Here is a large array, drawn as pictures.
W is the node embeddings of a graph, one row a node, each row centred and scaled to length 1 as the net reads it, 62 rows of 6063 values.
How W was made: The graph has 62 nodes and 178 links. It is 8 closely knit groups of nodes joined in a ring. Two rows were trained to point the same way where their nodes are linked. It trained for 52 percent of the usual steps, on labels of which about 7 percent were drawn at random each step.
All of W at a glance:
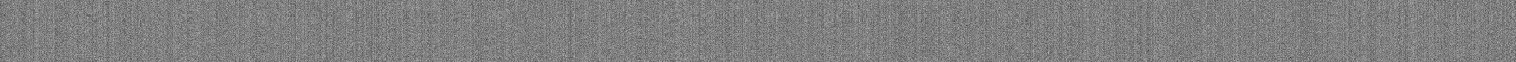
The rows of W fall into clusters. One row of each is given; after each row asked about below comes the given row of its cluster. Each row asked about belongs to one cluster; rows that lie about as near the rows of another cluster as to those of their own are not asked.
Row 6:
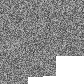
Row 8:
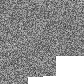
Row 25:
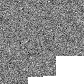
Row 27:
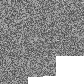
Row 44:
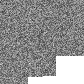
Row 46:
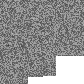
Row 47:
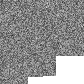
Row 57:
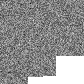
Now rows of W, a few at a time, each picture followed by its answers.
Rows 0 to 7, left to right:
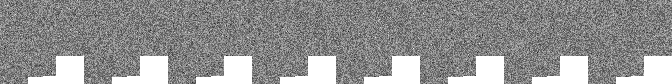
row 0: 6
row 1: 57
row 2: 46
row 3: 57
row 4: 57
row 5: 8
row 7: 27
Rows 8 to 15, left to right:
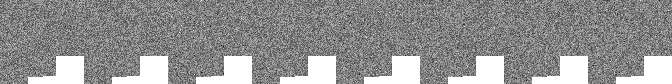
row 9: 6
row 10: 25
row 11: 44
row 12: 47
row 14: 57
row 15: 57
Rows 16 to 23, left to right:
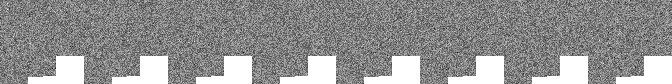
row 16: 57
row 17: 44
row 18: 44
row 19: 47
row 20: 47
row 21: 44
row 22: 46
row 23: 44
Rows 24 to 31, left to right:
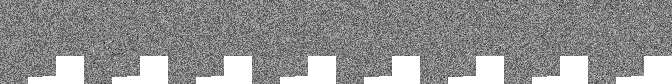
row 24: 6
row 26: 46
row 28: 25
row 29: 27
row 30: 44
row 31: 47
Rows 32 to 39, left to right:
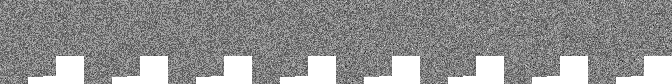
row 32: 46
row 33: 8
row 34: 27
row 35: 25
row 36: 57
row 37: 44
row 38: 6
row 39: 27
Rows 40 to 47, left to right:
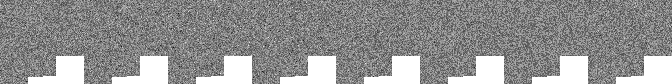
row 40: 44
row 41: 6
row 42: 6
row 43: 27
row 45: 8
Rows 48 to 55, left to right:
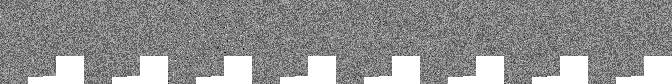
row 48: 47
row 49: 46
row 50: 25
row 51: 27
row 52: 25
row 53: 6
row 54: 25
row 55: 46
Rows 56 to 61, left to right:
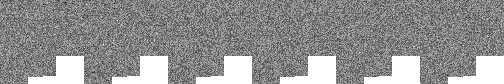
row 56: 44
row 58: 6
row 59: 6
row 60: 27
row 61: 57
